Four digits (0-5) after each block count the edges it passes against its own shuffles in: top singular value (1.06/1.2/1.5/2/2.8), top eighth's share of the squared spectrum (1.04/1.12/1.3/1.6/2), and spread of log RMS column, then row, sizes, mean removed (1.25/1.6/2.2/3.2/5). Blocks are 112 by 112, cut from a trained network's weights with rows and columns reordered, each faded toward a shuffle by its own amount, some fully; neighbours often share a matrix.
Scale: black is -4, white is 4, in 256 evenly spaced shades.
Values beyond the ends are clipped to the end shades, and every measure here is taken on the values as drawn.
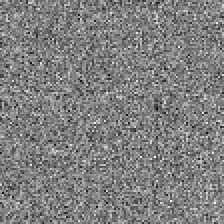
2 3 1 1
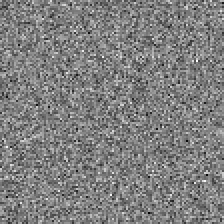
0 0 0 0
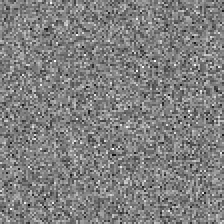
1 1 0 0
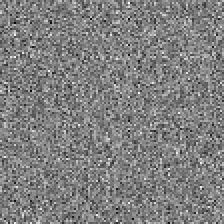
3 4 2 1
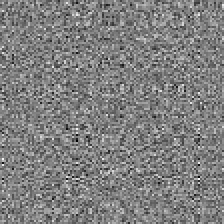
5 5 3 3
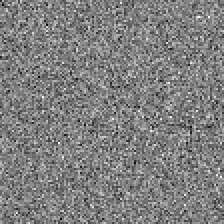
0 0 0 0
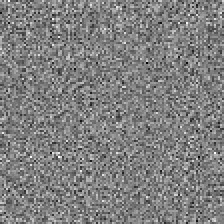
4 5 3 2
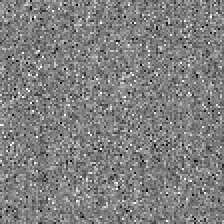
2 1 0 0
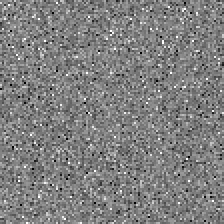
0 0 0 0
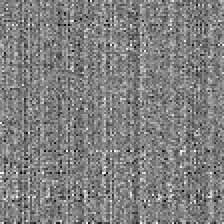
4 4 2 3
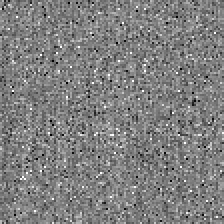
2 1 0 1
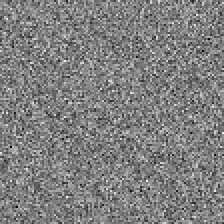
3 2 0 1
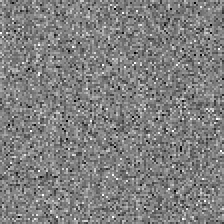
0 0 0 0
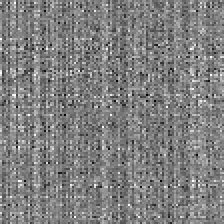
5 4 1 4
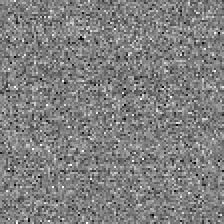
2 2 1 0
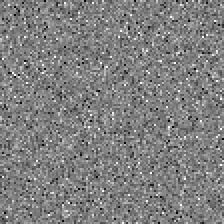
0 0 0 0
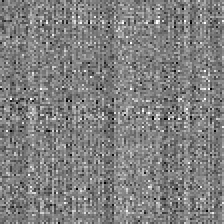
4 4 1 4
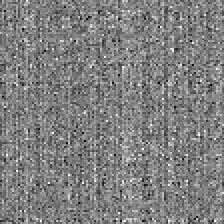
4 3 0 3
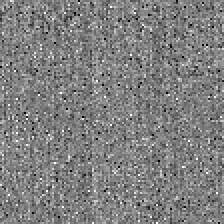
3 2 0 1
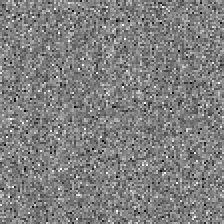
1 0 0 0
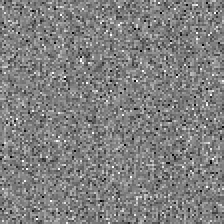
1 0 0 0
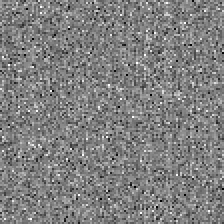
2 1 0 0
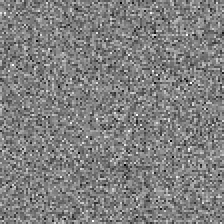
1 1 0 0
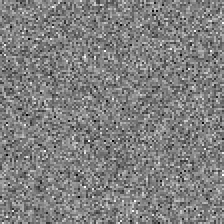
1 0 0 0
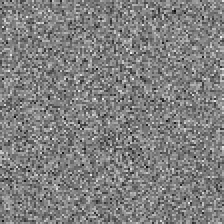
2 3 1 1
